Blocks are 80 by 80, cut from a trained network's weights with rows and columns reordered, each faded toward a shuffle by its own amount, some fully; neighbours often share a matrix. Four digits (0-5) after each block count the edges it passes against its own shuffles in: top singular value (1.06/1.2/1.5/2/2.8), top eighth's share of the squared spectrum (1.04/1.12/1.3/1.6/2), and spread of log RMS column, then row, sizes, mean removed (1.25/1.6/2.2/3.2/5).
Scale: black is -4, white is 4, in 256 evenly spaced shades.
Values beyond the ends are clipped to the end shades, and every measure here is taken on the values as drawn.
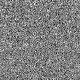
2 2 0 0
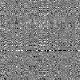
4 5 3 3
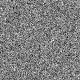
0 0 0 0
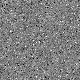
0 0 0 0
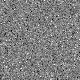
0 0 0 0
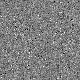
0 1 0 0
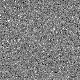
1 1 0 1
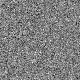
0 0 0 0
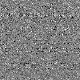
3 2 0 2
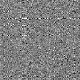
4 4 2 2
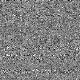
2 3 1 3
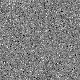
0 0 0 0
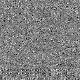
2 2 0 2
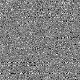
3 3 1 3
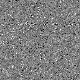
2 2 1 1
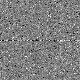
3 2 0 1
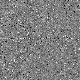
1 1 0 0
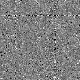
3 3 2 1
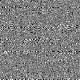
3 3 0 3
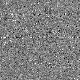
2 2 0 2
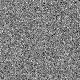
1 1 0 0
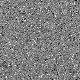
1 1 0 1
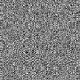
4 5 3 2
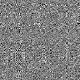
3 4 2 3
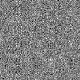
3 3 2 1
